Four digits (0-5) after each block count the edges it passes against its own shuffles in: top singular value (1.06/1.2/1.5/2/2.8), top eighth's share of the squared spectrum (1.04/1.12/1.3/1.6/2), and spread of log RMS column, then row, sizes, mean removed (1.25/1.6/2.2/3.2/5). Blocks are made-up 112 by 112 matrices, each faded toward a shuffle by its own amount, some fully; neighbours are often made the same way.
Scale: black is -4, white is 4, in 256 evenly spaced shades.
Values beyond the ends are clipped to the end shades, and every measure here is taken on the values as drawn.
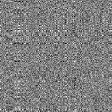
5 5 3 3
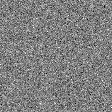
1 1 0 0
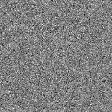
3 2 1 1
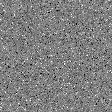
0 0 0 0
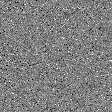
0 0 0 1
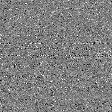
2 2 0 2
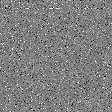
1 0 0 1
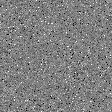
0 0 0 0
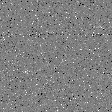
2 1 0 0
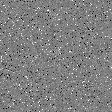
0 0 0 0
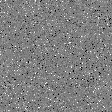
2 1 0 0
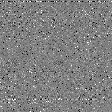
4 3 1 2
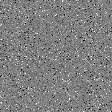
3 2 0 1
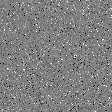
2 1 0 0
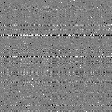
5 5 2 3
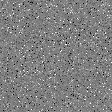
2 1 0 0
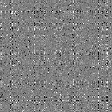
5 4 3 3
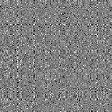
5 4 3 3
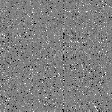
4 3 2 1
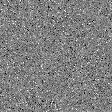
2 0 0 0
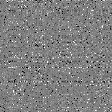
4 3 1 2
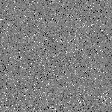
3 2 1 0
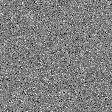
0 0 0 0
